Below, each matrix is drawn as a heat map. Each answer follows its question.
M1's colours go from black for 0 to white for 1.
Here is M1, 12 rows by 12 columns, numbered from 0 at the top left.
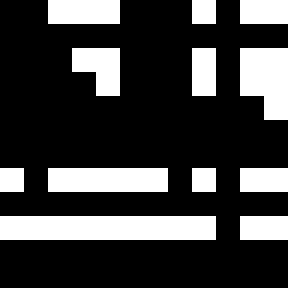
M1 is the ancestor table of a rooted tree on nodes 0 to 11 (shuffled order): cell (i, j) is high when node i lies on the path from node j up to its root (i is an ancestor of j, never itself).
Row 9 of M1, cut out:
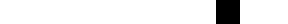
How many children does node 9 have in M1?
2
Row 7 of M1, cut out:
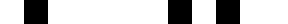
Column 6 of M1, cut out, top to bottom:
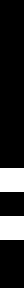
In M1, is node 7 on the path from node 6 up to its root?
yes
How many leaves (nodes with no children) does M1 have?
6
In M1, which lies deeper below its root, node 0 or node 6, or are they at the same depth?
the same depth
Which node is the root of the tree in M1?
9
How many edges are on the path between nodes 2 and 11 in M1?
3
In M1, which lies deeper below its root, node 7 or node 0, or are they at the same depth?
node 0
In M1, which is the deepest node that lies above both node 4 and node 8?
3
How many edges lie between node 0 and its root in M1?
2
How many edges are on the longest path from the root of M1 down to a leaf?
6
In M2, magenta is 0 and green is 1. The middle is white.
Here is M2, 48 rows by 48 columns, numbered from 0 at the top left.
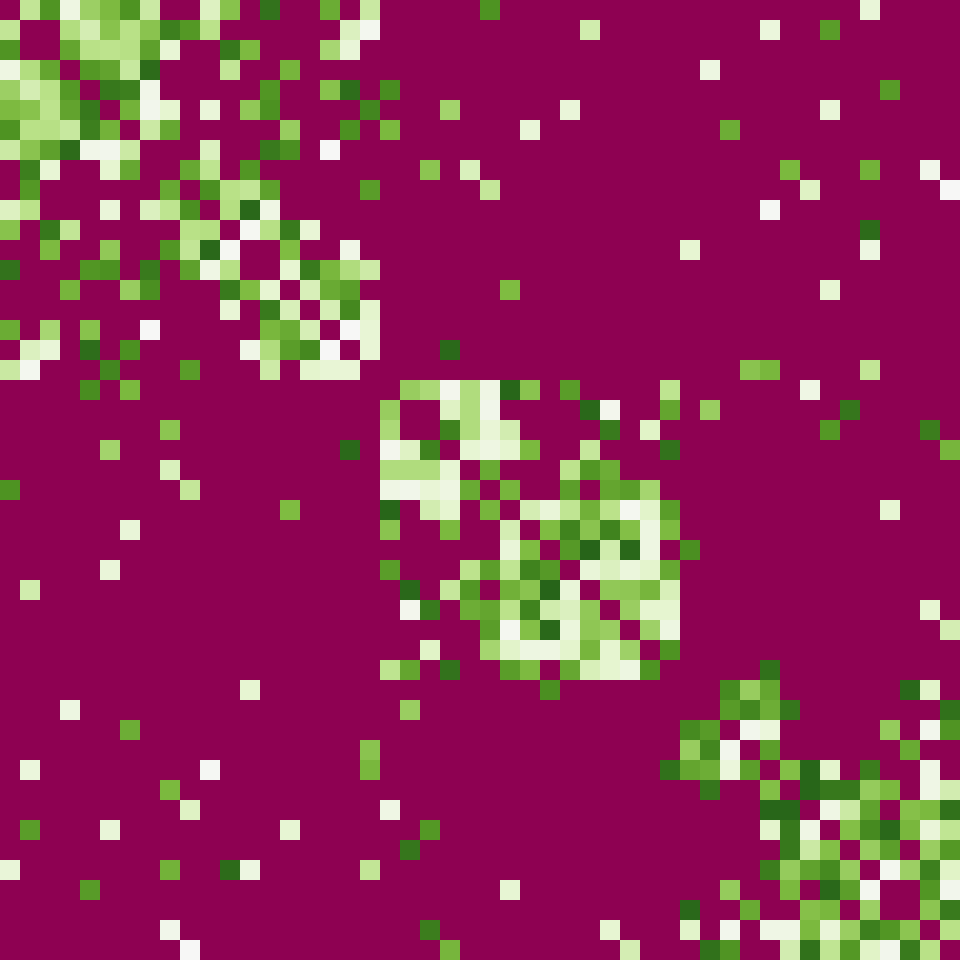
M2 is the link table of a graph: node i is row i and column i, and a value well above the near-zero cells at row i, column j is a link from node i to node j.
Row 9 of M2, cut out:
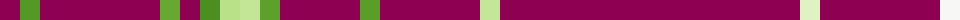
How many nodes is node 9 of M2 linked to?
10
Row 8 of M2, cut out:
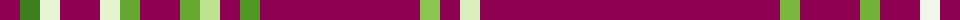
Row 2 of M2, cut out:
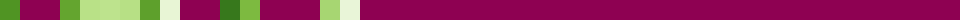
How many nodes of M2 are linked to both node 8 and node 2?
3
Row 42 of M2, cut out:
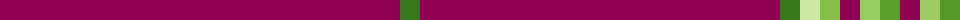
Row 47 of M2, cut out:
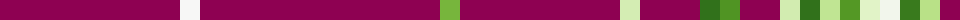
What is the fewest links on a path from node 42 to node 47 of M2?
1
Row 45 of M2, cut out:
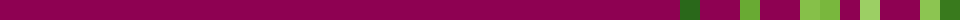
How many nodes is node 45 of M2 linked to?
7
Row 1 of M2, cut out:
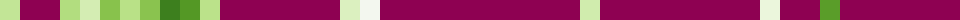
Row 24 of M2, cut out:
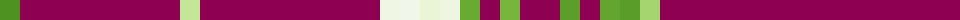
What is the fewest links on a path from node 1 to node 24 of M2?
2
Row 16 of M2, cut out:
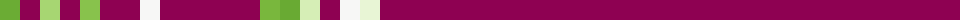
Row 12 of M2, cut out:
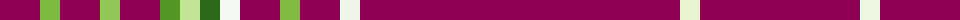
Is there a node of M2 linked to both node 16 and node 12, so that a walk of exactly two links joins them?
yes
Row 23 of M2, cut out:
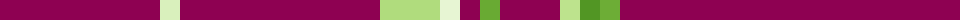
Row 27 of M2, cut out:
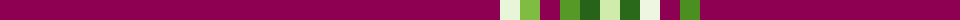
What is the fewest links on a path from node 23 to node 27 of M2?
2
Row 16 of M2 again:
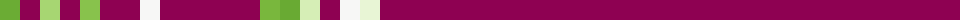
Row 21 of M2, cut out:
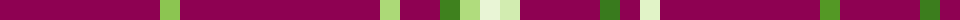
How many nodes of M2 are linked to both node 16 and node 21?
0
